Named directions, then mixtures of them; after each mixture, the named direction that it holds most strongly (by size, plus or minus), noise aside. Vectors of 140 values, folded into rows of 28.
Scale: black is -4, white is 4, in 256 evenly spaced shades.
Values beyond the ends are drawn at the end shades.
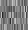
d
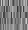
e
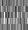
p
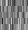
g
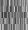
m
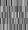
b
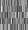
b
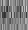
e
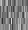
g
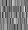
d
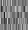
p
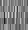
p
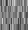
g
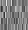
b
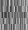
m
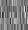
d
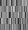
d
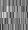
m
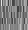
e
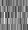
p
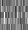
p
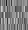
b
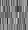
b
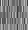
e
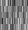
g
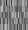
b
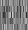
e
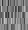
p
